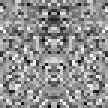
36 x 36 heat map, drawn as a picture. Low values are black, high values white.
Stripes: none. Slope: none. Ninth with the lowest average: top middle. Histogram: bell-shaped. Odd rows or columns: none. Mirror symmetry: left to right.
